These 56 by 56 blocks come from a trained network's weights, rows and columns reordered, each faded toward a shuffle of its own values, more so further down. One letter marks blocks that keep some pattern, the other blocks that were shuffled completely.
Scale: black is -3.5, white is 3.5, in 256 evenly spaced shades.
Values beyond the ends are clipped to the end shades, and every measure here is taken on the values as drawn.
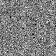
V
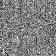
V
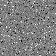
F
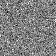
F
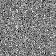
V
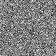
F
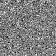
V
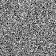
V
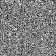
V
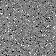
F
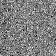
V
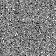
V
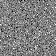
F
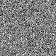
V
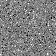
F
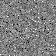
F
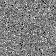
F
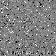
V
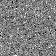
F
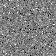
F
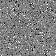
F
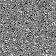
F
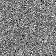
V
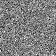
F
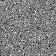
F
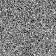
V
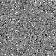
V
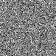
F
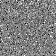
V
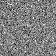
F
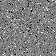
F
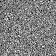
F
